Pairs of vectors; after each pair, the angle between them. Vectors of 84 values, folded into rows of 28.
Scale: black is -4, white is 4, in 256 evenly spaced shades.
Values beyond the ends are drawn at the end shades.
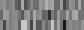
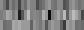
partly aligned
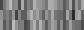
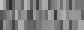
partly opposed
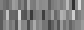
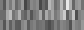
partly aligned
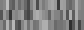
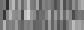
partly opposed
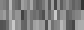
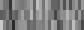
partly opposed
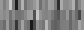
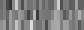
nearly opposite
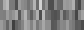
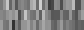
nearly parallel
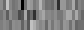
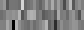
partly opposed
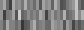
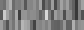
nearly opposite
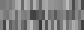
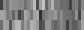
orthogonal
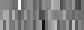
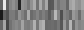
partly opposed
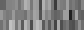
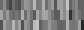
partly aligned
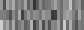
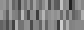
partly opposed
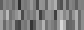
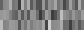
partly aligned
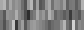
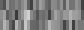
nearly opposite
